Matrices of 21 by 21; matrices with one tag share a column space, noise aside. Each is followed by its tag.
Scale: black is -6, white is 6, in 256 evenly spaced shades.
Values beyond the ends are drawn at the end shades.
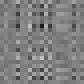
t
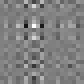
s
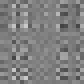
t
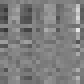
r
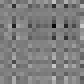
s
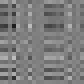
t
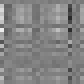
r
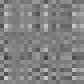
t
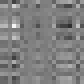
s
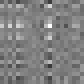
s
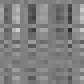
r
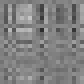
r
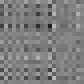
t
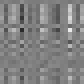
r
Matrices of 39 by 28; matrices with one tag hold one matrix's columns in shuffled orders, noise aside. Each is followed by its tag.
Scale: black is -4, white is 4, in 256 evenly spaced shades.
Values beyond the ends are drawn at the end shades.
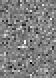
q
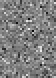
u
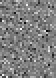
u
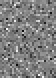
u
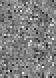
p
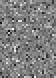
u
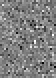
q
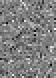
u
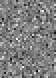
p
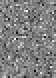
p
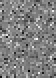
p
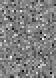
p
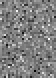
p
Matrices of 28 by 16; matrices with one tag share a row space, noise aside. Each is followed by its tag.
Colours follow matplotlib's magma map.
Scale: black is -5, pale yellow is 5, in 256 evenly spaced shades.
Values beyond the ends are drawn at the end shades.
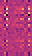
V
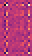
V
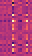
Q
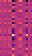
Q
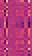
V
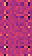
V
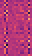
V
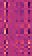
V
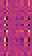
V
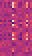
Q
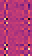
V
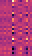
Q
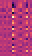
Q
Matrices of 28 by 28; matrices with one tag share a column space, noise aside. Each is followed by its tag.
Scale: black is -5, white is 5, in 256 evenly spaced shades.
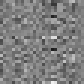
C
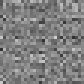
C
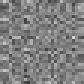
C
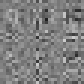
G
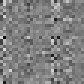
C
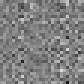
C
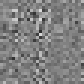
G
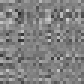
G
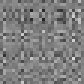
G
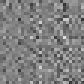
C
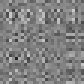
G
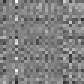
C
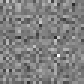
C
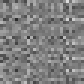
C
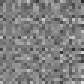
C
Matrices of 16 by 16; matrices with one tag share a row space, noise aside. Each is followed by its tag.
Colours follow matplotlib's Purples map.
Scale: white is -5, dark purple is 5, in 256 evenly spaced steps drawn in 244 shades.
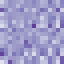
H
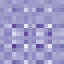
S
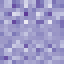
S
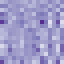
H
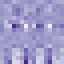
S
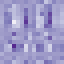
S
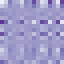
H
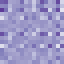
H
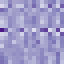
H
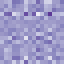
S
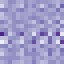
H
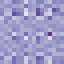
S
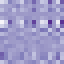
H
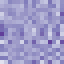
H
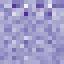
S
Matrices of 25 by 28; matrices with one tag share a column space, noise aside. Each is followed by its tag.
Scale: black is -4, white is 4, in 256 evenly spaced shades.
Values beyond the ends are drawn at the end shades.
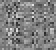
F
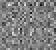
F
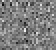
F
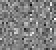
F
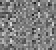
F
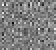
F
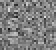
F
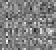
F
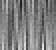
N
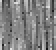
N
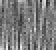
N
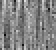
N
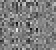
F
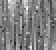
N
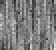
N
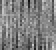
N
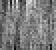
N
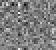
F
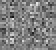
F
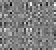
F
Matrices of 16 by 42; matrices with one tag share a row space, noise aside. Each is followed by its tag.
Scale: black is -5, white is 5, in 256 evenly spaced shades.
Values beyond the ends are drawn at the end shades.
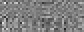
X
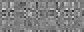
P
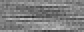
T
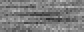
T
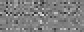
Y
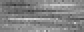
T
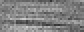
T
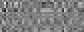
X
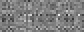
P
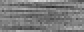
T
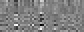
Y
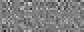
P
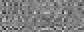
X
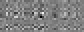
Y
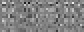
P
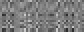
P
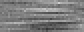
T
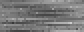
T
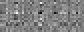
Y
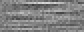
T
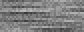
T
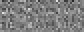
P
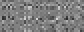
P
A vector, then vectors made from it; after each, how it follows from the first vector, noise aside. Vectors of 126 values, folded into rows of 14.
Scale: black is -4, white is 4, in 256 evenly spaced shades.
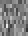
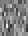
copied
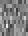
copied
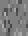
partly zeroed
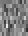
copied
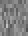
shrunk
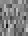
negated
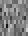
negated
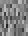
negated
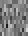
negated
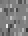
partly zeroed
